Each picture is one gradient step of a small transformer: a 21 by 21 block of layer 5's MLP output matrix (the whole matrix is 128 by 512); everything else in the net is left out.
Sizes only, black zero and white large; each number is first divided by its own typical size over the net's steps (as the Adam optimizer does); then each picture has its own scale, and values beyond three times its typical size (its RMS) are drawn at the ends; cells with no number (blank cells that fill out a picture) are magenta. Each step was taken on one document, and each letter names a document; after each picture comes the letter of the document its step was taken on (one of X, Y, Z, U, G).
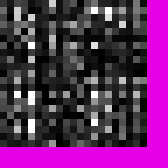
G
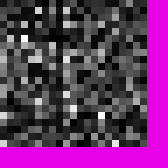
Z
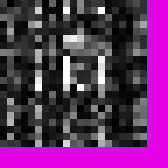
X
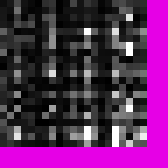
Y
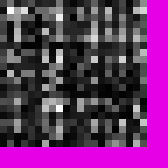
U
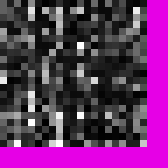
U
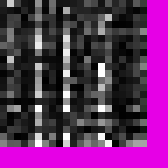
X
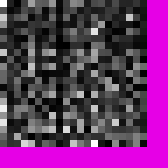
Z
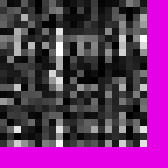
U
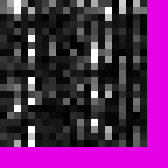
G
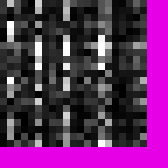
X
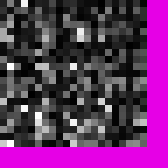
X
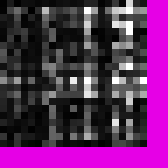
Y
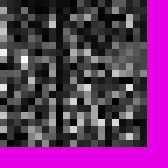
Z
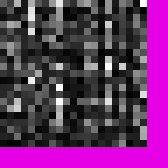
U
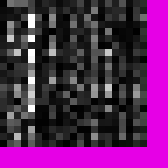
G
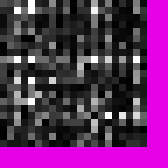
G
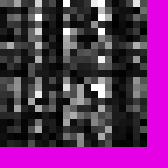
X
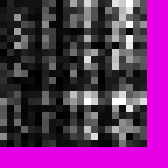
Y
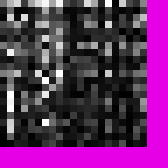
U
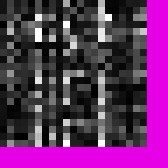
X
